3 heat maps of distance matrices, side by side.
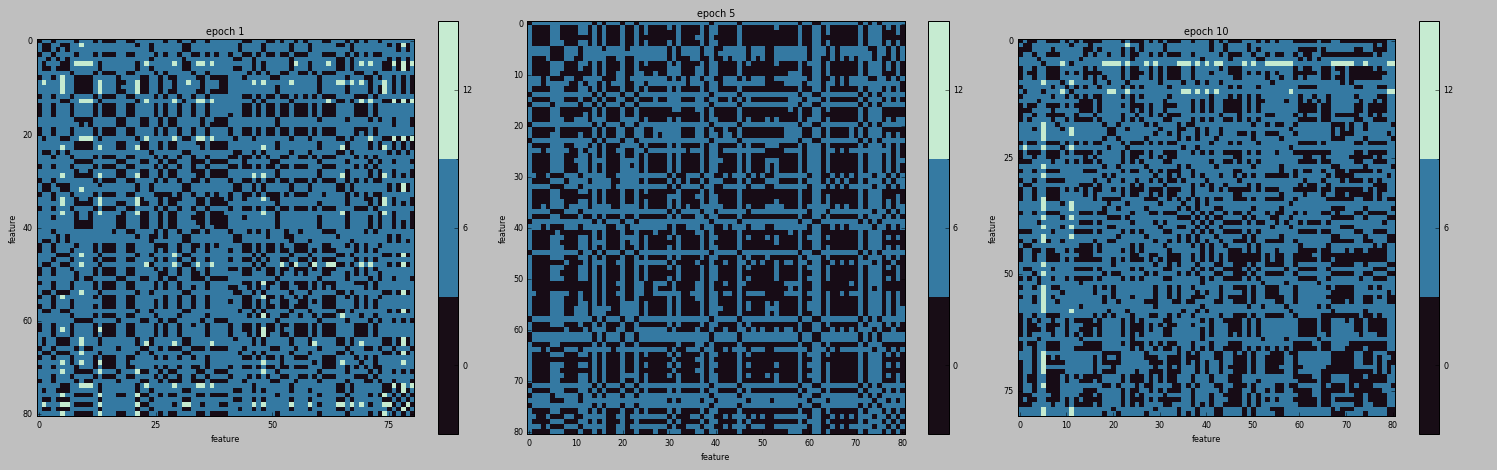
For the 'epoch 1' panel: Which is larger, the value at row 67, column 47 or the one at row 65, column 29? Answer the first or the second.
the second
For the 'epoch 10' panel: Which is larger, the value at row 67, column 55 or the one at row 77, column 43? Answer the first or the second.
the second
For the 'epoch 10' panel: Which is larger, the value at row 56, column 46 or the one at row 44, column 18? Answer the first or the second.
the second
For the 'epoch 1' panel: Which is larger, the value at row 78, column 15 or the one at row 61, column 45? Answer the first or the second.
the first
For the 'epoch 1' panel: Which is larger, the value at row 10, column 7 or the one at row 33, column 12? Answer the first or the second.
the first
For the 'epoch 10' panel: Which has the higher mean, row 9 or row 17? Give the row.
9
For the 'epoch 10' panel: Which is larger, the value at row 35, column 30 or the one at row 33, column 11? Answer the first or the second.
the second
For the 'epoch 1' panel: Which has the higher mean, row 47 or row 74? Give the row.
74
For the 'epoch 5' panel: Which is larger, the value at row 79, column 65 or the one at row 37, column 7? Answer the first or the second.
the first
